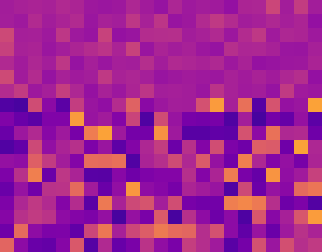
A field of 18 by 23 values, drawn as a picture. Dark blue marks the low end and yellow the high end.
Slope: none. Mirror symmetry: none. Seam: horizontal, 40% of the way down, the top part calmer. Stripes: none.
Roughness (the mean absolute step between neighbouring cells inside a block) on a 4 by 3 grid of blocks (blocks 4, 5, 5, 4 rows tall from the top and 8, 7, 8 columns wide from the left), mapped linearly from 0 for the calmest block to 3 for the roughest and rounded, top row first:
0 0 0 / 1 1 1 / 2 2 3 / 2 2 2
